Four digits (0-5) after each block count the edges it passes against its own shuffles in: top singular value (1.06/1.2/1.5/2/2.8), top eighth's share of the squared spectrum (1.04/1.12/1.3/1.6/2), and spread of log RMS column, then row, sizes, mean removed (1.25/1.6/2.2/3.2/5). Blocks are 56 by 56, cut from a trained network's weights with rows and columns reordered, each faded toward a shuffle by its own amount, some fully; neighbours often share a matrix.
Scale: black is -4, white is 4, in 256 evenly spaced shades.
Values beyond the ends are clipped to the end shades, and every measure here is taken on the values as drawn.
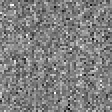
1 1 0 0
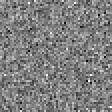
0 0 0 0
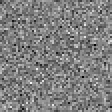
0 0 0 0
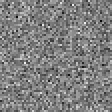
0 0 0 0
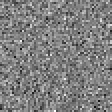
0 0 0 0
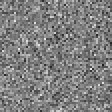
2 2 0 0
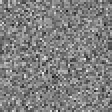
1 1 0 0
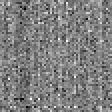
3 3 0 2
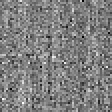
3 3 0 2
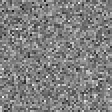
1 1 0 0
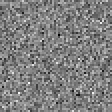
0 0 0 0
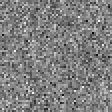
0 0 0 0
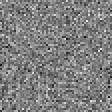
2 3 1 1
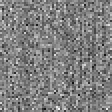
2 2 0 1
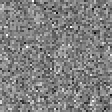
1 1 0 1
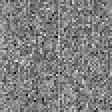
1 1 0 0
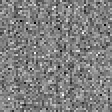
1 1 0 0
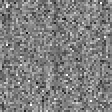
1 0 0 1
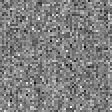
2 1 1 1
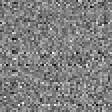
3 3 0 2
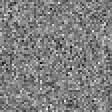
1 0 0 0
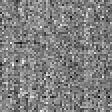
2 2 0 1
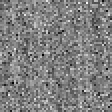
1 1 0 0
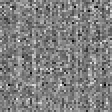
3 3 0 2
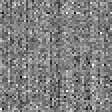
3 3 0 2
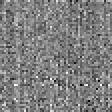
3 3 0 2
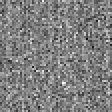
2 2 0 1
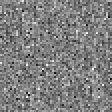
1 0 0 0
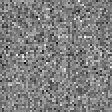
1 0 0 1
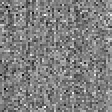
2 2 0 1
